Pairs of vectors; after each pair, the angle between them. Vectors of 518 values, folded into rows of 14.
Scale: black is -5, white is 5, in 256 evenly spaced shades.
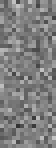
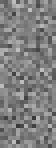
nearly parallel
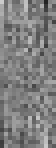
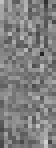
nearly parallel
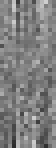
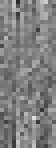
nearly parallel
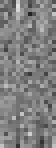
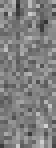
nearly opposite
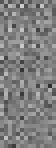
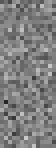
partly aligned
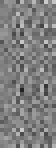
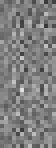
nearly opposite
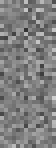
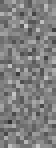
orthogonal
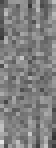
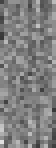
nearly parallel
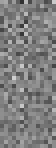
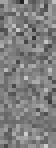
partly aligned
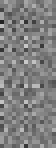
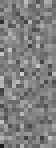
partly aligned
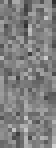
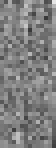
nearly opposite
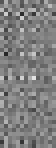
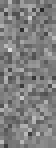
partly opposed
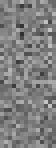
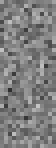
orthogonal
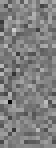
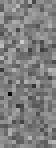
orthogonal
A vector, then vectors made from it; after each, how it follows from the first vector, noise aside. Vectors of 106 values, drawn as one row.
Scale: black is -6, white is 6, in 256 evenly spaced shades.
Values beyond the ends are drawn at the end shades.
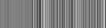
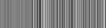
copied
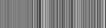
copied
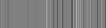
partly zeroed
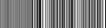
scaled up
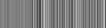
copied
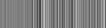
copied
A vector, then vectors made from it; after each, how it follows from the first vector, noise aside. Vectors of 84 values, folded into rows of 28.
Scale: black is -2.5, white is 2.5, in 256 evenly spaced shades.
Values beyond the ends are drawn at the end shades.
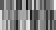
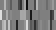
partly zeroed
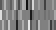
partly zeroed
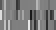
partly zeroed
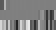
partly zeroed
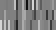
partly zeroed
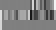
partly zeroed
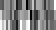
copied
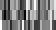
reversed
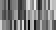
reversed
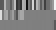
partly zeroed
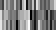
copied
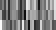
reversed
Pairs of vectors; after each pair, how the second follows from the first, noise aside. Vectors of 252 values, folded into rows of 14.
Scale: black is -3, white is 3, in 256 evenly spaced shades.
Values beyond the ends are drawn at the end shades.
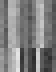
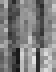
negated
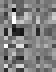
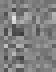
shrunk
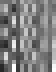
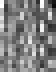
reversed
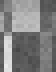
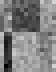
negated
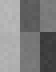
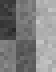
reversed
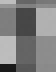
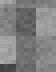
shrunk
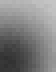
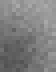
shrunk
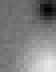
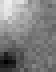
reversed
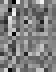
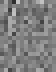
shrunk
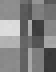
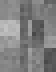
shrunk
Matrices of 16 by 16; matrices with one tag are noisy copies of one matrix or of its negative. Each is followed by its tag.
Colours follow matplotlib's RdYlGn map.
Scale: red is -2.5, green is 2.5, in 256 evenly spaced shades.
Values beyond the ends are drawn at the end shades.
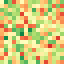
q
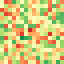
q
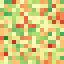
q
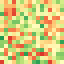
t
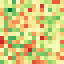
t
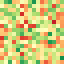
q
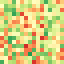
t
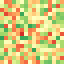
q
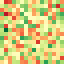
q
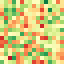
t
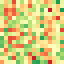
t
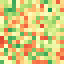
t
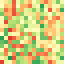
t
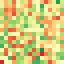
t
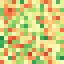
t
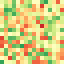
t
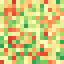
t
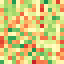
t
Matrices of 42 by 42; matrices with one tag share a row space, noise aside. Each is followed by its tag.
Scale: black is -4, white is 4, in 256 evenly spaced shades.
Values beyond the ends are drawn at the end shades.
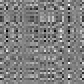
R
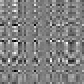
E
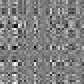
E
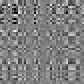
E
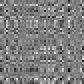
R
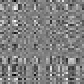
E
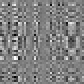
E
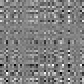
R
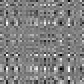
R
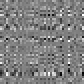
R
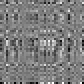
R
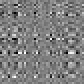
E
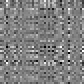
R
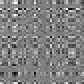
E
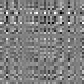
R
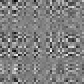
E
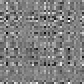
R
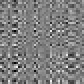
E
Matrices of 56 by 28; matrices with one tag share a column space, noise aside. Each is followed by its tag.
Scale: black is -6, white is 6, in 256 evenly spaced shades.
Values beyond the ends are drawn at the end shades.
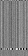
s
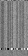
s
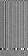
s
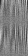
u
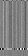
s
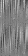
u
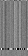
s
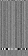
s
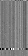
s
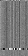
s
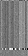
s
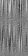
u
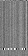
s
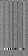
s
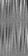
u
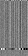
s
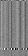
s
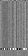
s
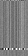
s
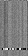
s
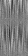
u
